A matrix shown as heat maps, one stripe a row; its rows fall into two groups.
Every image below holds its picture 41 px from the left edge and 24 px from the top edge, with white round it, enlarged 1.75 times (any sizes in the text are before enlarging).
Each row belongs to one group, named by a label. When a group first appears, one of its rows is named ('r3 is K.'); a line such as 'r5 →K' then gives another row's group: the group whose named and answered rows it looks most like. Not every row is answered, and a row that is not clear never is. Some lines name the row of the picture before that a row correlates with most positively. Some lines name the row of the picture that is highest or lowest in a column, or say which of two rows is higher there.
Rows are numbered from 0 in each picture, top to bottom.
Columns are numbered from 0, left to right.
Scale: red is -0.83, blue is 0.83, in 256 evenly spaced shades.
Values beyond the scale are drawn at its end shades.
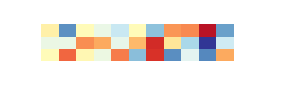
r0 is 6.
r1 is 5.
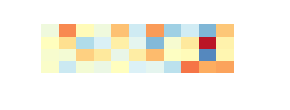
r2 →5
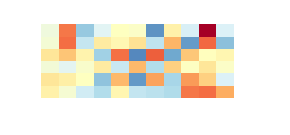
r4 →6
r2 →6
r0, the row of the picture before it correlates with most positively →1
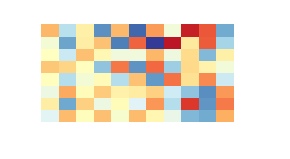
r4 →6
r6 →5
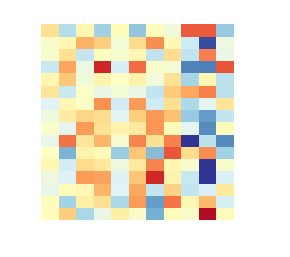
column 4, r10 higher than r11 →Yes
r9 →5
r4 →5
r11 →5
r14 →6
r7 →5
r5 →6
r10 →6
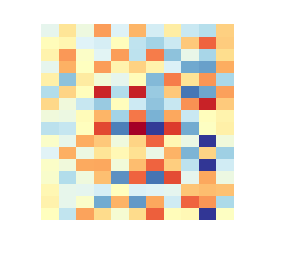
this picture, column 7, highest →2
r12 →6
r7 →6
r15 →5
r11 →5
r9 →5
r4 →6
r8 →6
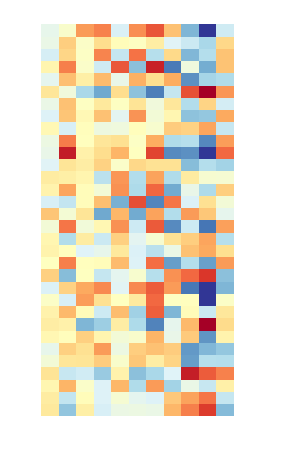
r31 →6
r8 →6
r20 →6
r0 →5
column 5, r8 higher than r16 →No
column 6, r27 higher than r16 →Yes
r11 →5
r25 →5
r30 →6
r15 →6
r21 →5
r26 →5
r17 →6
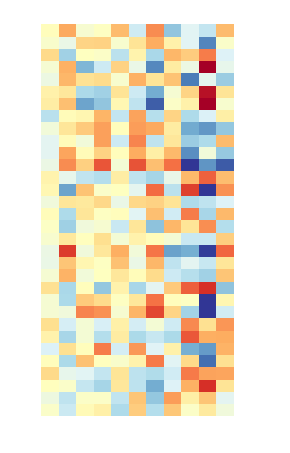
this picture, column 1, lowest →18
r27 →5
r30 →6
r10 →5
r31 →6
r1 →5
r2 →6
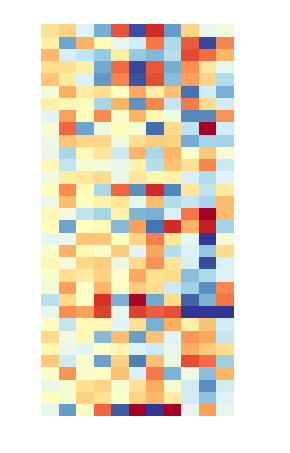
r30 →5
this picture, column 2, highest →8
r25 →6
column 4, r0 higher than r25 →No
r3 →6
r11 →6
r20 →5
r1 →5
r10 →6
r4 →6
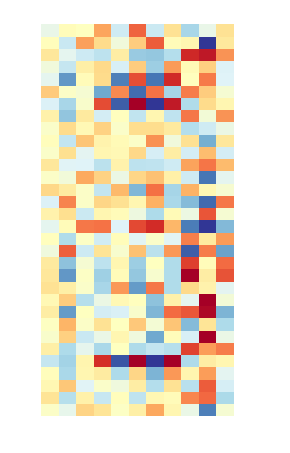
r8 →5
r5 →6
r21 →6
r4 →6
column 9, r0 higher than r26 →Yes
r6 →6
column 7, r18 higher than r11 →No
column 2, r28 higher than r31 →Yes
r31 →5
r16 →5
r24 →5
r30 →6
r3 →6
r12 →5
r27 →6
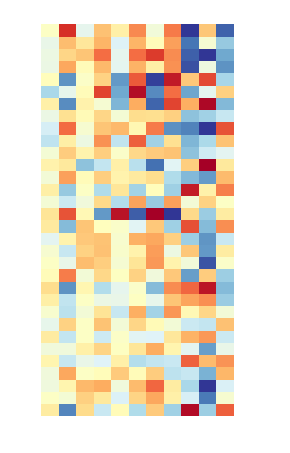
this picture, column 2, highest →11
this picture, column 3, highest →15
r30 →5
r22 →6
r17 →5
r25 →6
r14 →6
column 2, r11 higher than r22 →Yes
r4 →6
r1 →5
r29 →5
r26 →5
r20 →5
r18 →5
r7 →5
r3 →5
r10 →5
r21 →6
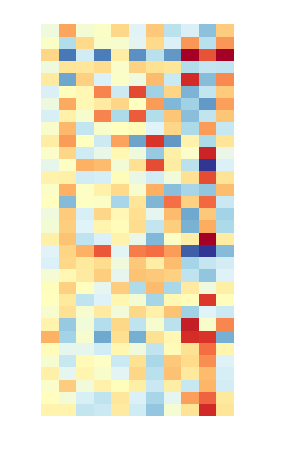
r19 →5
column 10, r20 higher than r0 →Yes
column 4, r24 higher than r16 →No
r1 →5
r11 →5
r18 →5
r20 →5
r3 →5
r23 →5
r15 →5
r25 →6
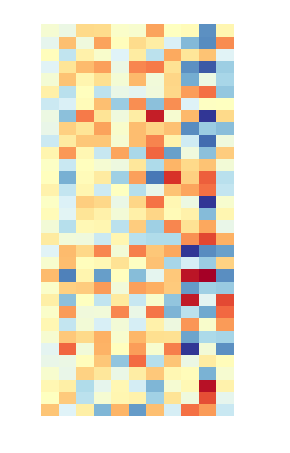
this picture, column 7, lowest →12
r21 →5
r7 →5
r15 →5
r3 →5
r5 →6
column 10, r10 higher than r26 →No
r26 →5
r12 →6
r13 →6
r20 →6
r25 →5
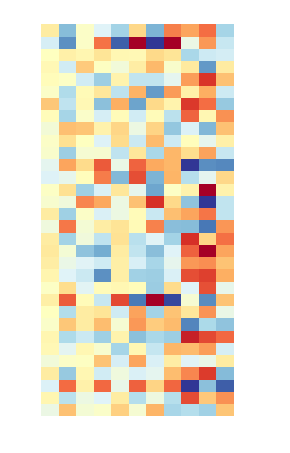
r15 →6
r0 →6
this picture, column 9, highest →14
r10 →6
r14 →5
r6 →6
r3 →5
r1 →6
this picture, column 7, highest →22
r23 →6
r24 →5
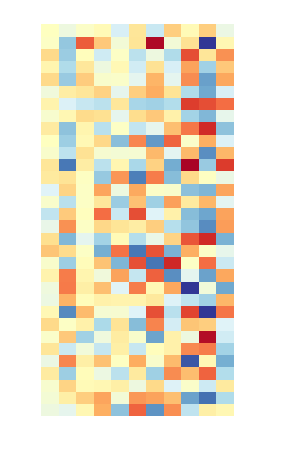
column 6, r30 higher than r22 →No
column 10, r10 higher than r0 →No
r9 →6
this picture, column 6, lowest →1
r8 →6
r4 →5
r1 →5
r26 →6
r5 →5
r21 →5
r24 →6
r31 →6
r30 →5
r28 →6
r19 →6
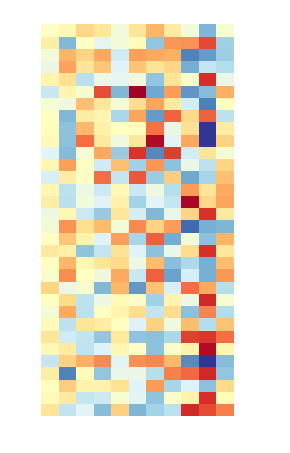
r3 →5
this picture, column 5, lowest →5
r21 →6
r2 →5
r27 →5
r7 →6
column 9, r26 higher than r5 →No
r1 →6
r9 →5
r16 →5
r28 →6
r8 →5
